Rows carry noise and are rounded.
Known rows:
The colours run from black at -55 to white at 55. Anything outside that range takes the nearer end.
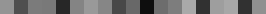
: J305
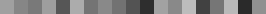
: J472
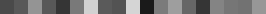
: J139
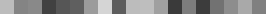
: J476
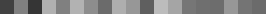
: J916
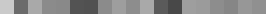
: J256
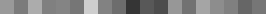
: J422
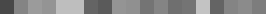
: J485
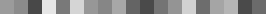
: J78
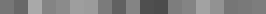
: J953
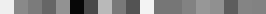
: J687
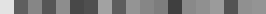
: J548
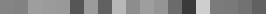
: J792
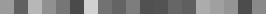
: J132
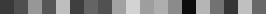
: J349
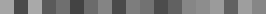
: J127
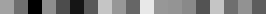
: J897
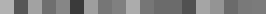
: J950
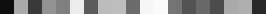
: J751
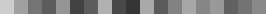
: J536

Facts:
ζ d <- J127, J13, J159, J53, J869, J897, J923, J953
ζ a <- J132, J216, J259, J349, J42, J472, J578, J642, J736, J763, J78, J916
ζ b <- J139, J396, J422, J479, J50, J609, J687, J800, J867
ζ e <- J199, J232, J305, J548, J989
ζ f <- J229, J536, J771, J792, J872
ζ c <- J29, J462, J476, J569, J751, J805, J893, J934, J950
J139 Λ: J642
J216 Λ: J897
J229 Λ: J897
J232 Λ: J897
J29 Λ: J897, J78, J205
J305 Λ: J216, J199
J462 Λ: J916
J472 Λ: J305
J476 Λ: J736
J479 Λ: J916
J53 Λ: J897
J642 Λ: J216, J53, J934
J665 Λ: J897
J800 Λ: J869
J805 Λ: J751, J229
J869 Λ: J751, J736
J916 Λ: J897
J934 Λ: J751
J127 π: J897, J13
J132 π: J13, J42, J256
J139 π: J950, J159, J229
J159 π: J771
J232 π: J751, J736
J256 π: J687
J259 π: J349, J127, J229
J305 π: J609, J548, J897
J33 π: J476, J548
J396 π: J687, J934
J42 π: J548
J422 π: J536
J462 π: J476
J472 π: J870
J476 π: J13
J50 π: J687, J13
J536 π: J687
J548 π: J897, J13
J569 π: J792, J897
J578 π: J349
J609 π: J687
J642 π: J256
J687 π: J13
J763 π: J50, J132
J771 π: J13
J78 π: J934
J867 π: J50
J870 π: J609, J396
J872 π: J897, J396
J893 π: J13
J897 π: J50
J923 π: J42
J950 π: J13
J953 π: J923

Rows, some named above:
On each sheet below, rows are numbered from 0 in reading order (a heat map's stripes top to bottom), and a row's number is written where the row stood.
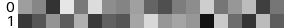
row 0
J78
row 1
J349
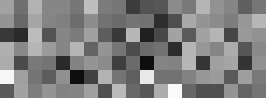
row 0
J422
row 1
J867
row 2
J259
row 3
J870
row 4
J305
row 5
J687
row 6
J29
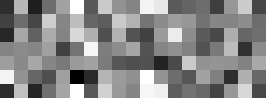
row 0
J736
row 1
J205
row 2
J232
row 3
J642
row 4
J872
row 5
J13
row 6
J736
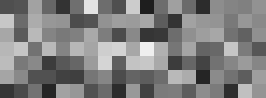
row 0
J139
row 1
J256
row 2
J763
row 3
J934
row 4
J476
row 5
J462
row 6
J578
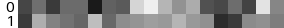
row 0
J229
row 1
J805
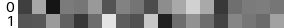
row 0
J216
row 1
J139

